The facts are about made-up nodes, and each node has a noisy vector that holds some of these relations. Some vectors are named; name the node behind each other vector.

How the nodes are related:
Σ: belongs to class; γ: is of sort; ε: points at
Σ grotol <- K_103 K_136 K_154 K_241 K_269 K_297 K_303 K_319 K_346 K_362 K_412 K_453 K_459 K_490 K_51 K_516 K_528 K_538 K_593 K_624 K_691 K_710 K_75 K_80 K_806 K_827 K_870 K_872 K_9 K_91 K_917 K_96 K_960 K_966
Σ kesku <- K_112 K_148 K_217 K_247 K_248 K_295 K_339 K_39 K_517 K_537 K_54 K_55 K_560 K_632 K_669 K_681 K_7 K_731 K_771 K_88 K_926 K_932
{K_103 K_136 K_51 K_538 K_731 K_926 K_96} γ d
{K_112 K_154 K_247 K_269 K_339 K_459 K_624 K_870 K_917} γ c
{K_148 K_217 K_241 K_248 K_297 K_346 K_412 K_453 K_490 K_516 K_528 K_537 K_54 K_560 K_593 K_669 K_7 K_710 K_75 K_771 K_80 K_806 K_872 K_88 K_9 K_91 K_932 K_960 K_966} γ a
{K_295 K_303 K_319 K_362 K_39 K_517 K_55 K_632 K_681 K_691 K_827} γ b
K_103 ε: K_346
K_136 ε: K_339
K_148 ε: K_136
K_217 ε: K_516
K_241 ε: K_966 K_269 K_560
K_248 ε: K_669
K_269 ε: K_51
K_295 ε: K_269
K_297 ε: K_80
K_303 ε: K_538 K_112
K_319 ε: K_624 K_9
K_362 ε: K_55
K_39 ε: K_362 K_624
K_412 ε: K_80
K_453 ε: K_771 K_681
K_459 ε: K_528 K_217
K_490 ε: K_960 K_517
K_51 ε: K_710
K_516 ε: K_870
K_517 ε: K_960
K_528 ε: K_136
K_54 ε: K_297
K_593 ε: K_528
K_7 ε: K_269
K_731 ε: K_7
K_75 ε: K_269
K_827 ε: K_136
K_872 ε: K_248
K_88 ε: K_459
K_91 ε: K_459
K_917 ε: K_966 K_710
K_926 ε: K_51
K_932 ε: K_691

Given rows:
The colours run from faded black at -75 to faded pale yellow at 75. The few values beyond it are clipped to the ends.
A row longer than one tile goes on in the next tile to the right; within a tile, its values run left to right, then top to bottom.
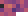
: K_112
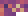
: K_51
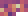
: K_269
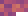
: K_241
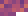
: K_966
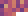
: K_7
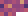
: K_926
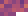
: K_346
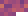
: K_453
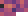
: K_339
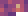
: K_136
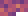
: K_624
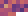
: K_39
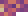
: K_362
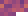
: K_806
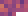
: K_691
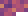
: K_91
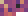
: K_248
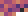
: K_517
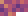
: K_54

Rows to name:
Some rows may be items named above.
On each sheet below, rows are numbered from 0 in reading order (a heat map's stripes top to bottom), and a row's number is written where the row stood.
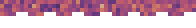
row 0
K_960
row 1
K_55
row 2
K_731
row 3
K_136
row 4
K_516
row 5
K_75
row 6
K_593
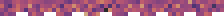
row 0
K_528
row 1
K_872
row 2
K_917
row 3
K_517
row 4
K_103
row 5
K_872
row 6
K_926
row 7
K_932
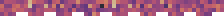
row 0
K_241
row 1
K_297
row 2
K_148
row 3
K_217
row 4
K_297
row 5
K_926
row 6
K_872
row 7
K_870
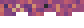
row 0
K_51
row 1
K_669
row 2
K_319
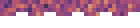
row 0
K_459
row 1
K_88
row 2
K_710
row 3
K_295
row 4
K_827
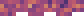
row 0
K_303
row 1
K_80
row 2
K_459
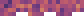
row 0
K_459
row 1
K_490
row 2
K_516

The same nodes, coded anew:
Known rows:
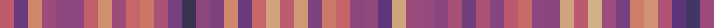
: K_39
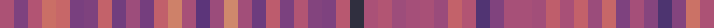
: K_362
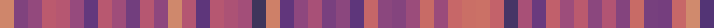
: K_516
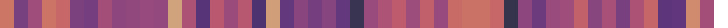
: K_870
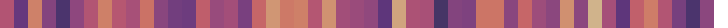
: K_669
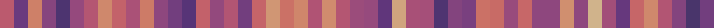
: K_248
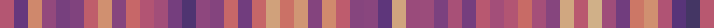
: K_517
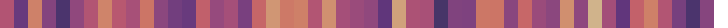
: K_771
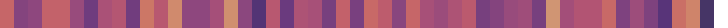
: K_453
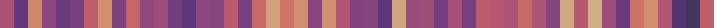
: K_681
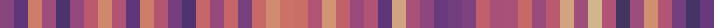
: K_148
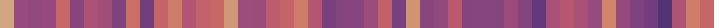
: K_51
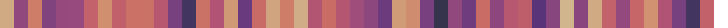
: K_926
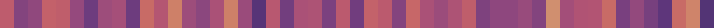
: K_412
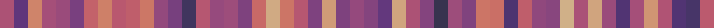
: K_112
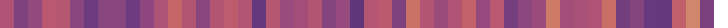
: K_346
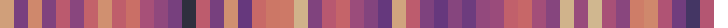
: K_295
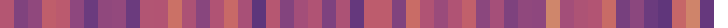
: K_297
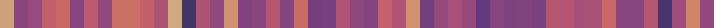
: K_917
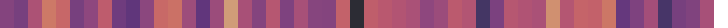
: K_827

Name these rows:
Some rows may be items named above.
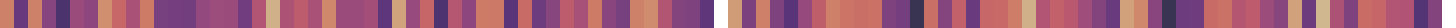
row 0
K_217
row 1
K_7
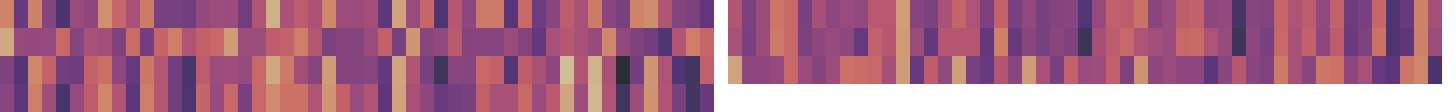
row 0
K_217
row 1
K_154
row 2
K_51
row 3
K_459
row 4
K_339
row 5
K_241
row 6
K_148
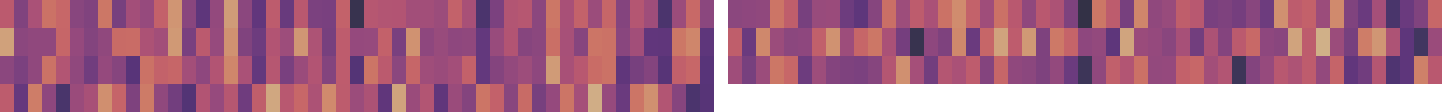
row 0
K_319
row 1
K_136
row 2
K_75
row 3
K_39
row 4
K_593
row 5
K_624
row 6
K_88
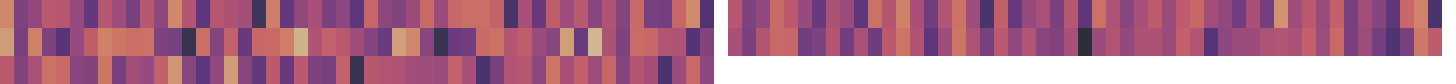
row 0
K_516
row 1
K_91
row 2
K_7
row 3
K_691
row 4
K_319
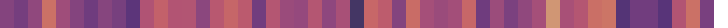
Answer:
K_528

